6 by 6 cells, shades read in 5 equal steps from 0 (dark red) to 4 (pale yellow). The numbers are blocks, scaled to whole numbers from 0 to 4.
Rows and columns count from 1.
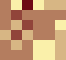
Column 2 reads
4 1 3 1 3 2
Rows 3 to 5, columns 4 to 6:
2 2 4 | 2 2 3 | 4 4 3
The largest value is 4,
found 7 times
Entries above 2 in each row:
4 0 2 3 4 3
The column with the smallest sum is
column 3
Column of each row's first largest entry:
2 1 6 1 4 4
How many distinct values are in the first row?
4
